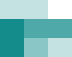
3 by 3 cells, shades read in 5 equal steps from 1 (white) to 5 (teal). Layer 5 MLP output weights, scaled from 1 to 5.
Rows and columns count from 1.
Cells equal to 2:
3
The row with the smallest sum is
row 1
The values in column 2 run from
2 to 4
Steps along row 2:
down same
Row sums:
5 13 10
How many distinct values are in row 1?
2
